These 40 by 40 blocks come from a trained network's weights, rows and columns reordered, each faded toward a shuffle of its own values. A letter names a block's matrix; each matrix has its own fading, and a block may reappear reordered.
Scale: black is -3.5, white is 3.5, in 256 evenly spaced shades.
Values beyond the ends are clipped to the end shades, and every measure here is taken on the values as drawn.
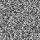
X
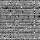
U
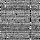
U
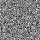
X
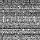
U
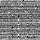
U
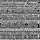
U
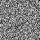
X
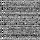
U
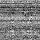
U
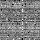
U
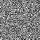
X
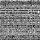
U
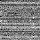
U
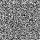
X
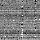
U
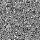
X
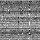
U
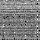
U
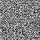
X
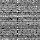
U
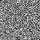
X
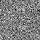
X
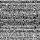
U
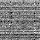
U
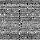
U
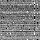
U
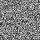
X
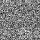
X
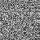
X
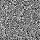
X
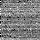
U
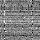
U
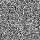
X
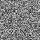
X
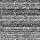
U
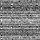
U
